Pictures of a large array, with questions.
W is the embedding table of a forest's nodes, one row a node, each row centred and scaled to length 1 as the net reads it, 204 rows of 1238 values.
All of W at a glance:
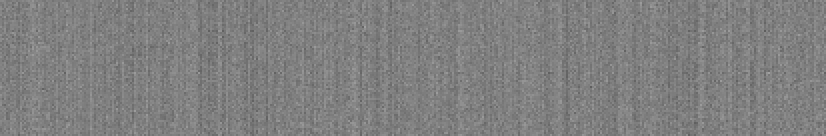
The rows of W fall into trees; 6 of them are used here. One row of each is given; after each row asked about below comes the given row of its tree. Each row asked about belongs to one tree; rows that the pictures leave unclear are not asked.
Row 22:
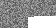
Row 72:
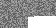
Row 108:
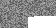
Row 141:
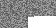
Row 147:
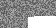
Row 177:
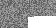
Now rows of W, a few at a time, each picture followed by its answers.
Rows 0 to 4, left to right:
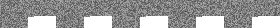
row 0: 177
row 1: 72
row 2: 147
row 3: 141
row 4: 22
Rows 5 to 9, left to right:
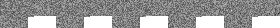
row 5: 141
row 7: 141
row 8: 22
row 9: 22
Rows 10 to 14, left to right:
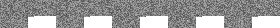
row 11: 141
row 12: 72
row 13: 72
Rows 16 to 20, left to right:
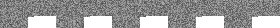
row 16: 108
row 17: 141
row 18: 108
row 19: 177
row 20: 72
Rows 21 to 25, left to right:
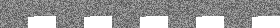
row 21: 72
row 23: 177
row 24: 141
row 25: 147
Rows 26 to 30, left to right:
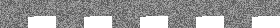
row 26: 177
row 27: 141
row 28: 108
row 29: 72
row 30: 177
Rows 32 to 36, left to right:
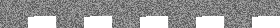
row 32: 108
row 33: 108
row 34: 141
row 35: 108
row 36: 141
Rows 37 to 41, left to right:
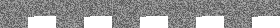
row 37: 147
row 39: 177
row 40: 147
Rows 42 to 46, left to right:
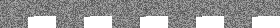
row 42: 147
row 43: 177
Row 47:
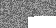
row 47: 141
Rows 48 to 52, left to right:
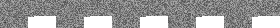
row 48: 72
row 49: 177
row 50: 147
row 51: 108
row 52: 72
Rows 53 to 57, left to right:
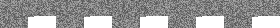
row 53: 72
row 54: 141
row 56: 72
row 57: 72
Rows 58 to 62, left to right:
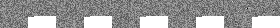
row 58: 108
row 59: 141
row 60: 72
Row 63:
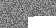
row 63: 22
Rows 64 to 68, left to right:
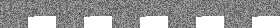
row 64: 141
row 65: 141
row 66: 147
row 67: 177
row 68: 141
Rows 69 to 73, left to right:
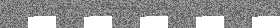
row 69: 22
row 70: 147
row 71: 147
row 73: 141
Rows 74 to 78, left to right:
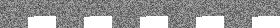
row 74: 147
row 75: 147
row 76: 72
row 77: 147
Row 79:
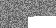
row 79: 72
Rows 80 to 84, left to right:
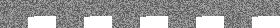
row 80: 147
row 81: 147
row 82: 141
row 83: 141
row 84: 72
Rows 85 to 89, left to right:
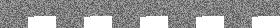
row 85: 72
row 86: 147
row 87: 22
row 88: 108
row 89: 72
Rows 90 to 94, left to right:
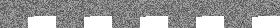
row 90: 147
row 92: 108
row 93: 141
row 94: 108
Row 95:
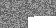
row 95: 141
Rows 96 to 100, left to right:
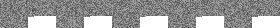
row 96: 141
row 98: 177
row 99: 177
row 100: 141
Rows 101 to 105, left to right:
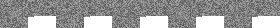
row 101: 108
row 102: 141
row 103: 72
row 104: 108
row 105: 141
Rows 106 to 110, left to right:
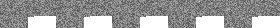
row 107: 147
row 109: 108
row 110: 108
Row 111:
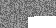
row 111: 141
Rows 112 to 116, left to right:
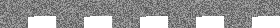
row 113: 108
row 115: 108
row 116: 147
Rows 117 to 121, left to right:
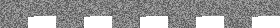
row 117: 108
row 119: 141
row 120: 108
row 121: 147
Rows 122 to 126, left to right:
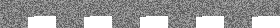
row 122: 147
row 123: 108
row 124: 108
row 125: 141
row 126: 72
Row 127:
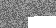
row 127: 72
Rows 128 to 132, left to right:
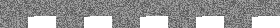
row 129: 141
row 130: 108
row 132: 177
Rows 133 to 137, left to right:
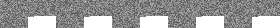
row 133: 72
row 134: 177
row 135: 108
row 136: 22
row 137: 141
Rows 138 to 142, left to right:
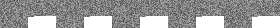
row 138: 108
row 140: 177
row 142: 72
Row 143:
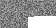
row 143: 108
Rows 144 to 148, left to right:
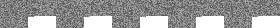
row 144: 141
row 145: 147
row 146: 141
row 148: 147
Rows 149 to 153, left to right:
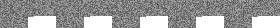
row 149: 141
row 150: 108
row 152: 72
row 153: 177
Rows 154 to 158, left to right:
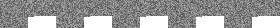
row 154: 108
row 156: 72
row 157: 72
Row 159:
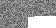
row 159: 147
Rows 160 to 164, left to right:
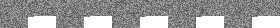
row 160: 108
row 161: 72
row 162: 177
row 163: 141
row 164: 141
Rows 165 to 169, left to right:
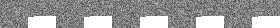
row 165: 108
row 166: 22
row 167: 177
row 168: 147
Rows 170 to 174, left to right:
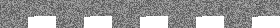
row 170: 141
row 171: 147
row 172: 177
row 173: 72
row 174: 147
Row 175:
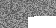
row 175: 141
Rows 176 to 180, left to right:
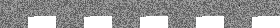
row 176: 177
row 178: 147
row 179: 147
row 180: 22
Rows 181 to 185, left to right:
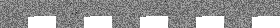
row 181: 72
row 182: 177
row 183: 108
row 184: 141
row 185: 141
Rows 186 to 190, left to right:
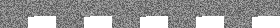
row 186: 108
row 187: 108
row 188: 141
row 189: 108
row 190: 141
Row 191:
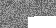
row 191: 177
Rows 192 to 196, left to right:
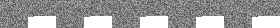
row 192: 22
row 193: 147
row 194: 147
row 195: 72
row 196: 108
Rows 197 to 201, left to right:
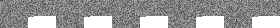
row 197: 22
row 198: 108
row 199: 108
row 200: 141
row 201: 72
